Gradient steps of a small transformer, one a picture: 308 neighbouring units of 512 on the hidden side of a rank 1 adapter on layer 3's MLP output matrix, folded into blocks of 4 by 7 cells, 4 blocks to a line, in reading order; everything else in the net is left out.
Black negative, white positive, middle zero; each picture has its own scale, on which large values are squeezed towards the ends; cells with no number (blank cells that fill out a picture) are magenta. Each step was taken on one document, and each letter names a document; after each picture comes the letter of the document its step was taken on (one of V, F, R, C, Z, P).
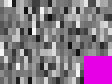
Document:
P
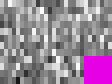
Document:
P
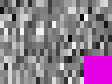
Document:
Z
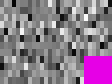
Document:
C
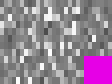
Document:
P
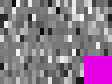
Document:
Z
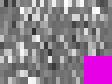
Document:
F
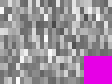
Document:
P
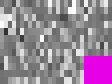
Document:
C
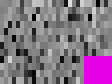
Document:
F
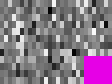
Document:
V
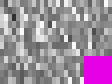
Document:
C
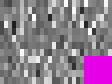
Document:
V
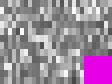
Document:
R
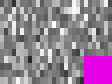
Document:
C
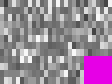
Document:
P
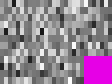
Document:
C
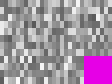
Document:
P
